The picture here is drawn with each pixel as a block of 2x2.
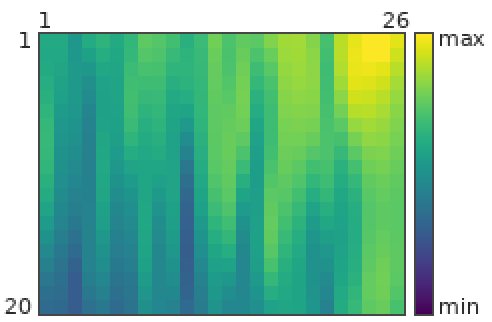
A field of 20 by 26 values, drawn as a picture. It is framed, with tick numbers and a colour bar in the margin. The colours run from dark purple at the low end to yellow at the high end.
The ninth with the lowest average is the bottom left. Values rise toward the top right. The grain runs up and down. The ninth with the highest average is the top right. Neither half mirrors the other.
